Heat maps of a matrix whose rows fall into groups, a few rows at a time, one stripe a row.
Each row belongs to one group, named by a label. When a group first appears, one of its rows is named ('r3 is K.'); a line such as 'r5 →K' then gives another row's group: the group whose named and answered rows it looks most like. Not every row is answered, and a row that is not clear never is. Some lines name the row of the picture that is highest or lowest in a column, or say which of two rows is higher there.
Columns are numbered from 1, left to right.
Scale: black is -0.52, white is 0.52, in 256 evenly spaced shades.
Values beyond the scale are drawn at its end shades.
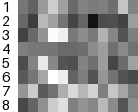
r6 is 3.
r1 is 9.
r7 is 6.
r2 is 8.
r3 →3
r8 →3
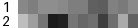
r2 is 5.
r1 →8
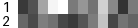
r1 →3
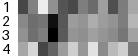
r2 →5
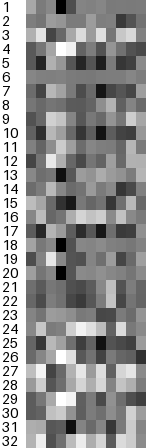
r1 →5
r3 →6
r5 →8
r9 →9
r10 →8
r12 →9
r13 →5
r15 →5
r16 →6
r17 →8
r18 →5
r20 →5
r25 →8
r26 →3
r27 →6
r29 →3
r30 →9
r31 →5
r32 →6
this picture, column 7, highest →24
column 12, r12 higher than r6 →Yes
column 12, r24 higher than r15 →Yes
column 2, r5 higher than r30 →No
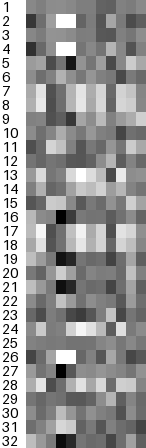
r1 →8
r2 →3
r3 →8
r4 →3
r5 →5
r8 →6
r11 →9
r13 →6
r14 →6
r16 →5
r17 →6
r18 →6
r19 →5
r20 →9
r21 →5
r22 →9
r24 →6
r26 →3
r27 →5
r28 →6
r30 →9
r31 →3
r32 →5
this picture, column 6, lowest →23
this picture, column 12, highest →9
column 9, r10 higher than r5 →Yes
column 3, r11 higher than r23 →Yes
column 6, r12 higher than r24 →No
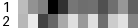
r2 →6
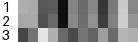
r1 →5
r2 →5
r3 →9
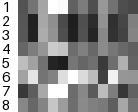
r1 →3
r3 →8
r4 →3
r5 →5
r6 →6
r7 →3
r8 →9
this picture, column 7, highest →6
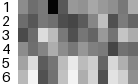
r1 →5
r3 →9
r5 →6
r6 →6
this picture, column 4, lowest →1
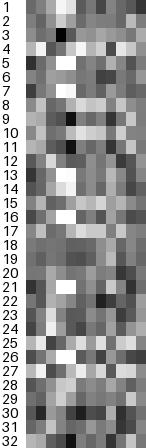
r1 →3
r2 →9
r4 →6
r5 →3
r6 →8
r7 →3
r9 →5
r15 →6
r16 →3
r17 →6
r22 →8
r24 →9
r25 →6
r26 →3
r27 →6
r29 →9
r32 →5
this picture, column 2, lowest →30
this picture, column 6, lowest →30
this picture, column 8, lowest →22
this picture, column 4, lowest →3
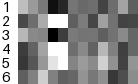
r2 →3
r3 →5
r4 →3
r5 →3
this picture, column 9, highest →5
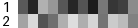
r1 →8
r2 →6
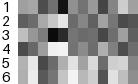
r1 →5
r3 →5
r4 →3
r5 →6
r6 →6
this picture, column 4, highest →4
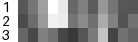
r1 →3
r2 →3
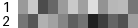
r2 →8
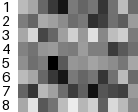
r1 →5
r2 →8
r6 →5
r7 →8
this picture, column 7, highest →8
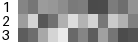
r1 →8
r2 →6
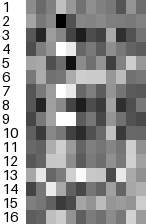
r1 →9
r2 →5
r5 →5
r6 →6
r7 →3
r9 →3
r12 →9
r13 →6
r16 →9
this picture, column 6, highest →13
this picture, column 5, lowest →5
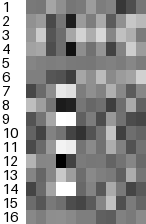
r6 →5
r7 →3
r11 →3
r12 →5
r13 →9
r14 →3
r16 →8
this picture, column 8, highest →3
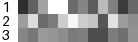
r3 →8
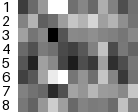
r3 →5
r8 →9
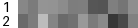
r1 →8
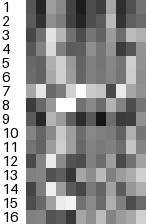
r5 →9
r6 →9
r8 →3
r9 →8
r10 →9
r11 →9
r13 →5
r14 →9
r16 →5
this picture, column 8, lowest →9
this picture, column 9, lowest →7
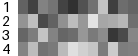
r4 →6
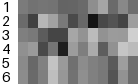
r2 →8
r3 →5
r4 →5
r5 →9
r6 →9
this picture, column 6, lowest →2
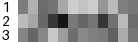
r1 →6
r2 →5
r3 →9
